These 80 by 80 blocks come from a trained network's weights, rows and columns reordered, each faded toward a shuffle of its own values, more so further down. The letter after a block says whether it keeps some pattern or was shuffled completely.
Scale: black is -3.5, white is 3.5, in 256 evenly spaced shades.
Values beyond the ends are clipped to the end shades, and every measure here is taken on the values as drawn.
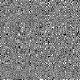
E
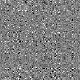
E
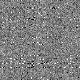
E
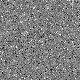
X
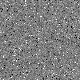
X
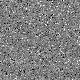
X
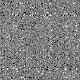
E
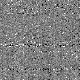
E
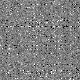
E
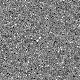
X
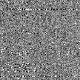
E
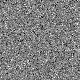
X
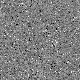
X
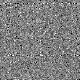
E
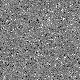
X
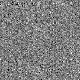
E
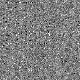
E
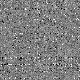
E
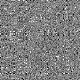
E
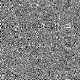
E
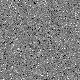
X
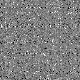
E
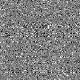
E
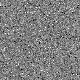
X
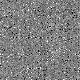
E
